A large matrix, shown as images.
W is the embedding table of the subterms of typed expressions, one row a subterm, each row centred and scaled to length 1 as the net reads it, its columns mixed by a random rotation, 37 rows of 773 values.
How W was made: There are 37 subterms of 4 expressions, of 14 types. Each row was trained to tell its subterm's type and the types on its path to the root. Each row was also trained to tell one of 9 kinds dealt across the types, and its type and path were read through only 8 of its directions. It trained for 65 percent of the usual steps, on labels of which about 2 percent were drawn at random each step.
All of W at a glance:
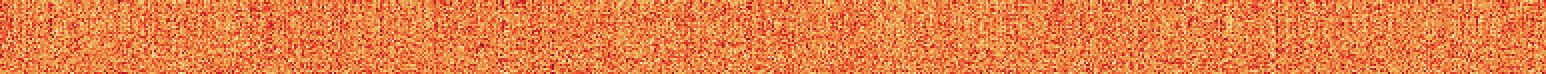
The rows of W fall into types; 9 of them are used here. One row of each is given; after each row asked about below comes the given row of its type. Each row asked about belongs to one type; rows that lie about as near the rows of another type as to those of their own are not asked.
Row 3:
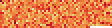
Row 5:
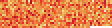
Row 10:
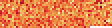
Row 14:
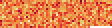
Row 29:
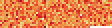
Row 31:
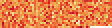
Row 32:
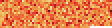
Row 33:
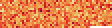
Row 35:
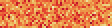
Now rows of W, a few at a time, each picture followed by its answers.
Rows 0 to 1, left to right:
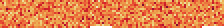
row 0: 31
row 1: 33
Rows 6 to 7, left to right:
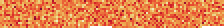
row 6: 29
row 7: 35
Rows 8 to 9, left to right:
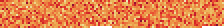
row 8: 5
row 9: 10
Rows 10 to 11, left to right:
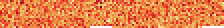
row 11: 14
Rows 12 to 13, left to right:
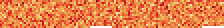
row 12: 14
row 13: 33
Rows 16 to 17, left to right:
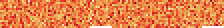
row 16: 31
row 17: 10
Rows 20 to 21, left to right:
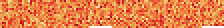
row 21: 10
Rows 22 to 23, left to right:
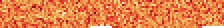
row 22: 3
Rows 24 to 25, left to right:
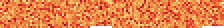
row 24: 33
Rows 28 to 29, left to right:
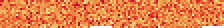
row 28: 5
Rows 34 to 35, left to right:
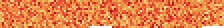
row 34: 32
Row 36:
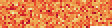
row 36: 31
